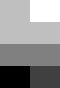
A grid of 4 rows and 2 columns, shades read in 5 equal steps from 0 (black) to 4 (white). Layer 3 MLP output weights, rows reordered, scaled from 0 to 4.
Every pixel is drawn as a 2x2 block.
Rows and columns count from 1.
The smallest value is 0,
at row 4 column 1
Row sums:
7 6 4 1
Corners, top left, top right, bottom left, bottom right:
3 4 0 1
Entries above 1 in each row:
2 2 2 0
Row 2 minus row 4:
3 2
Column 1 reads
3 3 2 0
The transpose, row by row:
3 3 2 0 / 4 3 2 1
